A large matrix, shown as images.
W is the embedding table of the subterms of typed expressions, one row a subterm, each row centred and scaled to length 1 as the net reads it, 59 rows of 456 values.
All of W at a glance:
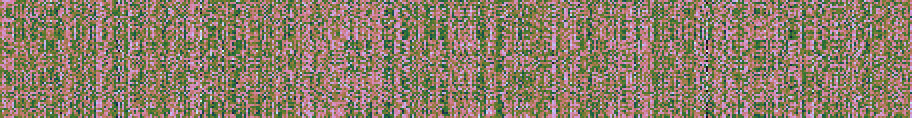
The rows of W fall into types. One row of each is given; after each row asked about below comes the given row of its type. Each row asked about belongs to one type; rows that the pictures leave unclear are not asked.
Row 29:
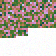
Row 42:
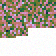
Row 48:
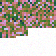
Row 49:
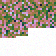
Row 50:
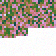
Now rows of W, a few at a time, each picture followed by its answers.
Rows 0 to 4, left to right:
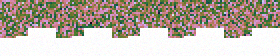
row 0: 49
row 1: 29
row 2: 42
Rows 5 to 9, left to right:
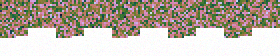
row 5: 48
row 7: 50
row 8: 42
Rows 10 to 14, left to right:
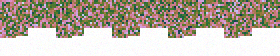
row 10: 49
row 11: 50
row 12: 50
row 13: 48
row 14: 49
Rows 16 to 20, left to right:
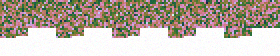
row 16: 42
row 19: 50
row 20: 29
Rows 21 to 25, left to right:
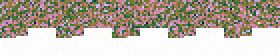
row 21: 48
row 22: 48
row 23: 29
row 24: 48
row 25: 50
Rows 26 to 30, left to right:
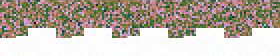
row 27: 49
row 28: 48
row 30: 49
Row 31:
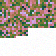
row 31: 29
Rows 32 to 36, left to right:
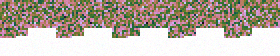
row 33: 49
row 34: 29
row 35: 48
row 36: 50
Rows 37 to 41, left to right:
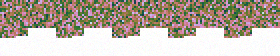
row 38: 50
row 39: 42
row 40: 42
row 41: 50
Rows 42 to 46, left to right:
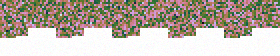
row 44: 29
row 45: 49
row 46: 42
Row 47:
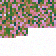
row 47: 50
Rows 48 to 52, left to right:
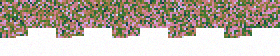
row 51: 49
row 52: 29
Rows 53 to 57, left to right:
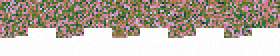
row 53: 49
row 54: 48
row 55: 50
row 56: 48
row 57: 48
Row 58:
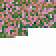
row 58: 29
